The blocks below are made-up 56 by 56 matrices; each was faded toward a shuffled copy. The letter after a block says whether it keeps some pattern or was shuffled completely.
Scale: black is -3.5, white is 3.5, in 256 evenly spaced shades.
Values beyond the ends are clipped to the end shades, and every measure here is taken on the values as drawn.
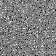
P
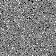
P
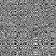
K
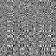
K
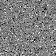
P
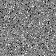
P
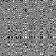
K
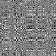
K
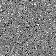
P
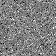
P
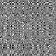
K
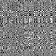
K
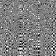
K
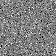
P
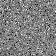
P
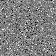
P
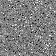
P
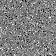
P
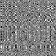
K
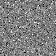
P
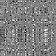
K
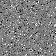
P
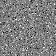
P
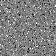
P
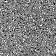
P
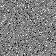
P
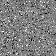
P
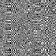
K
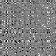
K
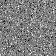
P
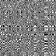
K
